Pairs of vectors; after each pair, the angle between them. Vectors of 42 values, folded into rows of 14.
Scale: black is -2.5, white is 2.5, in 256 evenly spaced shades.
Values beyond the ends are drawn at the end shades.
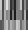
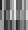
nearly opposite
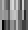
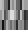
partly aligned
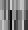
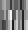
nearly opposite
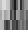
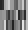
orthogonal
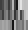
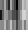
partly aligned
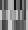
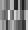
partly aligned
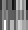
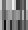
nearly opposite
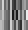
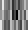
nearly parallel
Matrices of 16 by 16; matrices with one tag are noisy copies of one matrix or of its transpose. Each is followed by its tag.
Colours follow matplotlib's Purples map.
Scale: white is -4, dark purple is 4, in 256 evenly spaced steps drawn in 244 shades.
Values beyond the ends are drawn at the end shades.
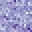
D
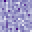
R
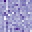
R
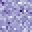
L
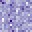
L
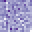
R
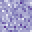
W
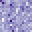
L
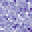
D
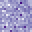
W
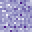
W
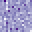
R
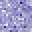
W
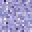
R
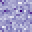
L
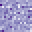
R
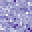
D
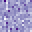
R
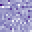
R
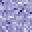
L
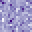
L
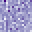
R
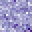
D
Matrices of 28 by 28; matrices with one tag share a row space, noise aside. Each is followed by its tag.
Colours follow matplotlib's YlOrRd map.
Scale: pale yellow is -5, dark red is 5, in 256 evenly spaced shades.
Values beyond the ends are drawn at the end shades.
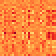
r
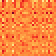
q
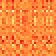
q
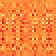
q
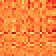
r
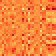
r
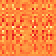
q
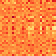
r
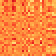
r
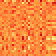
r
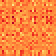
q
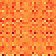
q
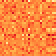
r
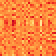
r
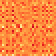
q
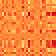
r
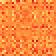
q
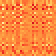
q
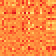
r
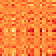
r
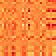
r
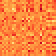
r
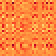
q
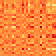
r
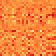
r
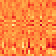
r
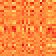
r
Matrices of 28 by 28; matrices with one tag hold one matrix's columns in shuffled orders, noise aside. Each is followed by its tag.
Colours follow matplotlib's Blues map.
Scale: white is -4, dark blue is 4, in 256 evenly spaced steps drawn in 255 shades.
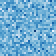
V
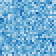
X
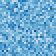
V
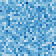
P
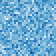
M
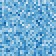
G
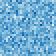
X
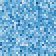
P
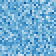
X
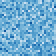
V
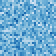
G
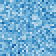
M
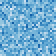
M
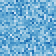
X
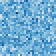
X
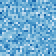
M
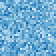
V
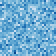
M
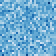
P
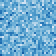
G
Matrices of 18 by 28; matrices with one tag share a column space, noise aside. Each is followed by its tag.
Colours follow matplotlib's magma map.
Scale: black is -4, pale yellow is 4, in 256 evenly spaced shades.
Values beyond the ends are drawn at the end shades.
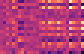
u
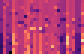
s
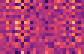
u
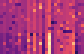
s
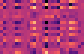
u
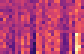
s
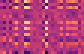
u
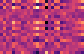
u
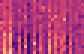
s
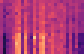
s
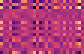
u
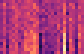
s
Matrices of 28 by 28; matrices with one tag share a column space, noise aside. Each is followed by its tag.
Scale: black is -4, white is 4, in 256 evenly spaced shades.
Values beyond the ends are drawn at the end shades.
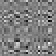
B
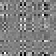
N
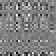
N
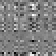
N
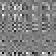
N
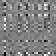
N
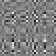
B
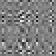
B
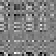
N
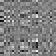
B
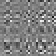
B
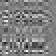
B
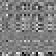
N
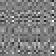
B
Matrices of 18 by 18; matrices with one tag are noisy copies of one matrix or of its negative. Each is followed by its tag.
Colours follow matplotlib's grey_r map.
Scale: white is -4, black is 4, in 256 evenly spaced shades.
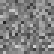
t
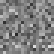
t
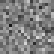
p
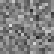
p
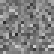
t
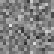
p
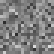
t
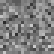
t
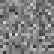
t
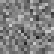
p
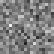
p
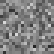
t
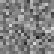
p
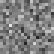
p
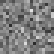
p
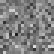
t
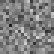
p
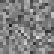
p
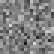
p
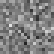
p
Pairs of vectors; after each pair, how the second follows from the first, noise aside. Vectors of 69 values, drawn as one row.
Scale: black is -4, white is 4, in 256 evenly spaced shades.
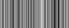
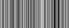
copied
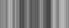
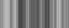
reversed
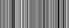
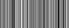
copied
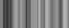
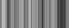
reversed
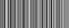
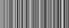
reversed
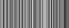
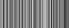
copied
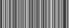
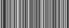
reversed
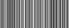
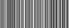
copied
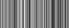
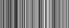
reversed
